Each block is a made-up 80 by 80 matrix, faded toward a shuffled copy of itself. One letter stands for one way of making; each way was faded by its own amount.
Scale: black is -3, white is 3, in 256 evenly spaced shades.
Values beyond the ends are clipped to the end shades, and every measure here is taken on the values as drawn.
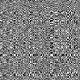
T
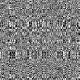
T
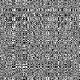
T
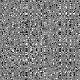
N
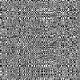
T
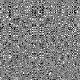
N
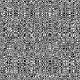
T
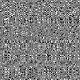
N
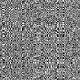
T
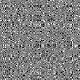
N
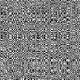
T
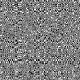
N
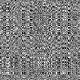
T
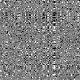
N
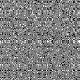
N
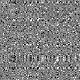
N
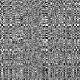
T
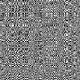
T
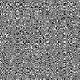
N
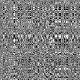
T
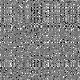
N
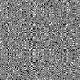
N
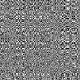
T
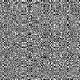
T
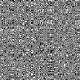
N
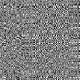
T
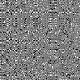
N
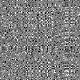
N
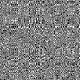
N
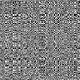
T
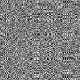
T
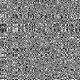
N
